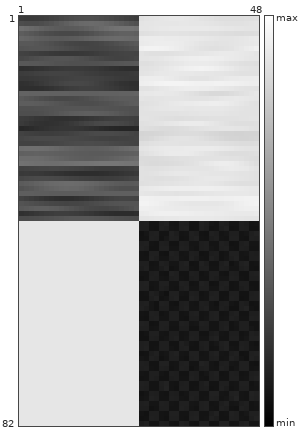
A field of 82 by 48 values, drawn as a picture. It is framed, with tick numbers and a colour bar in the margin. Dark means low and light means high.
It is made of 2 by 2 panels. Panel 1,1: low, streaked across. Panel 1,2: very high, streaked across, faint in contrast. Panel 2,1: very high, flat. Panel 2,2: very low, checkered, faint in contrast.
